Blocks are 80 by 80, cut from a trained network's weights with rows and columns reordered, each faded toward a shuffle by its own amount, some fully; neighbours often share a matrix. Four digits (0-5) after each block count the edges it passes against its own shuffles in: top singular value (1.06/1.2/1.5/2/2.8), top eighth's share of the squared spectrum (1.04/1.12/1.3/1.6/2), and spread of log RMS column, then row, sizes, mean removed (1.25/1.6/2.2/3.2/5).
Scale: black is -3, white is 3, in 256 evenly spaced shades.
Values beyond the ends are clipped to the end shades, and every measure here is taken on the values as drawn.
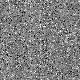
0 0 0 0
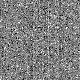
2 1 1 1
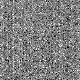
2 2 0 1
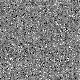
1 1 0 0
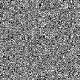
3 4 2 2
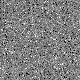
0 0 0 0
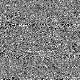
2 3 0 3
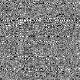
3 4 1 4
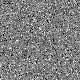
0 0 0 0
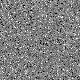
0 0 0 0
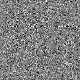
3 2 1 1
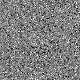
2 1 1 0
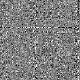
3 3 3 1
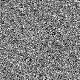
2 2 0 0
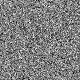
0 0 0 0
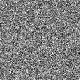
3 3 1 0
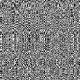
4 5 3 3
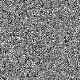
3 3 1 1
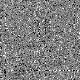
2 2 2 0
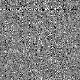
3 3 3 1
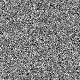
0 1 0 0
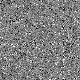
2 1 1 1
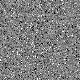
1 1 1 0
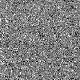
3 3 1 2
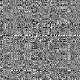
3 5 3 3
